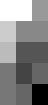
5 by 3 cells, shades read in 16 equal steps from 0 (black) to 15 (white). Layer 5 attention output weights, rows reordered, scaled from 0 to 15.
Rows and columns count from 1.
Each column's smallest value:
7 4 0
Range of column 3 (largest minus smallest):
9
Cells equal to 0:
1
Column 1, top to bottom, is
15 12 11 7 7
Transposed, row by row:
15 12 11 7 7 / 15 8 5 4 6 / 9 8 5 6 0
